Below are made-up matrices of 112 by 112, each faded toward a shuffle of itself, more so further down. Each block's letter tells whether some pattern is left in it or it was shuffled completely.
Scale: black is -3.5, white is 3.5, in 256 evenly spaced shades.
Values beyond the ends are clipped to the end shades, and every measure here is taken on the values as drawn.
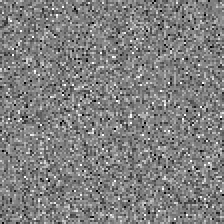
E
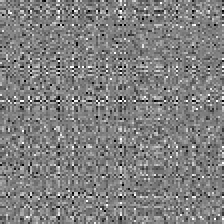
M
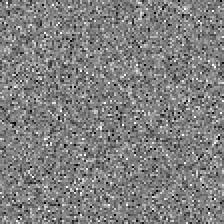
E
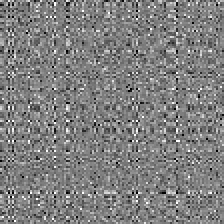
M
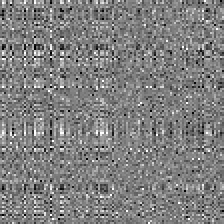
M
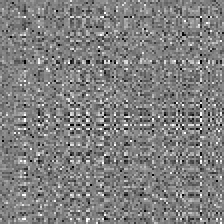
M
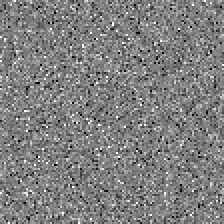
E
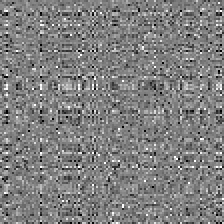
M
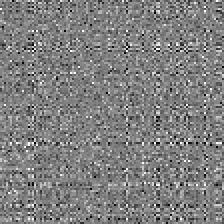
M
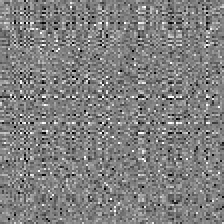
M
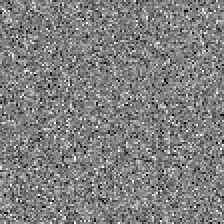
E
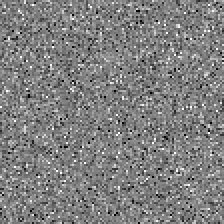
E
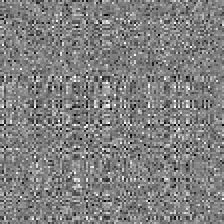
M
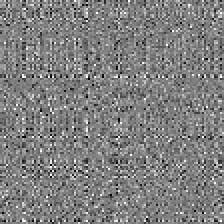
M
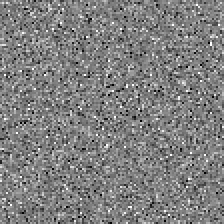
E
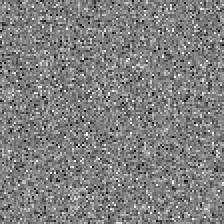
E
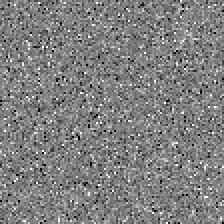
E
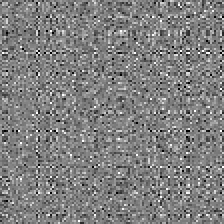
M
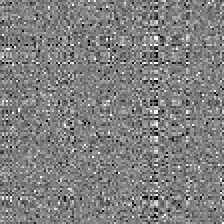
M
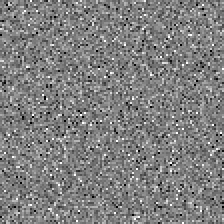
E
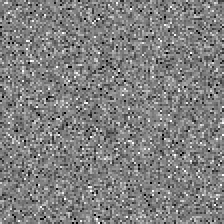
E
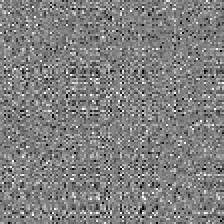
M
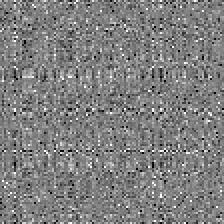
M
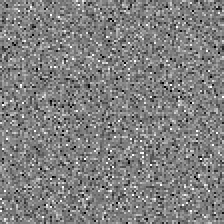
E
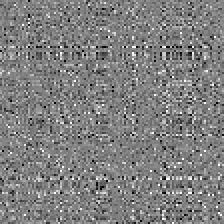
M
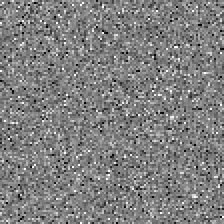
E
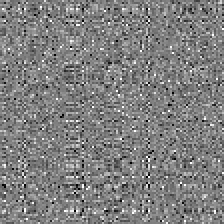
M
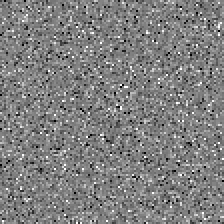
E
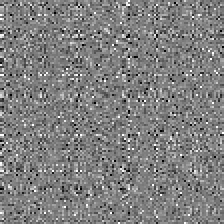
M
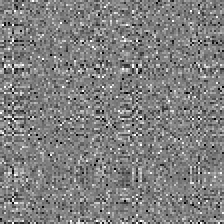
M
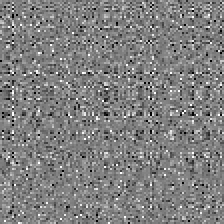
M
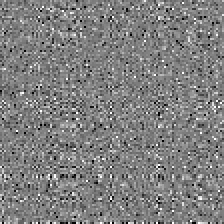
M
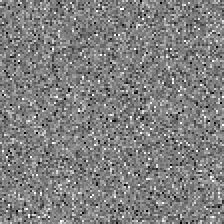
E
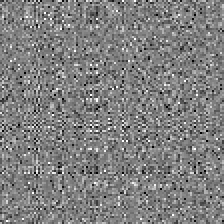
M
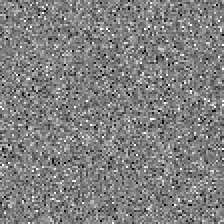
E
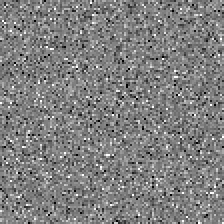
E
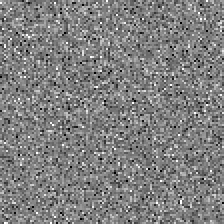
E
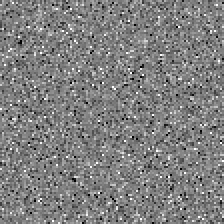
E
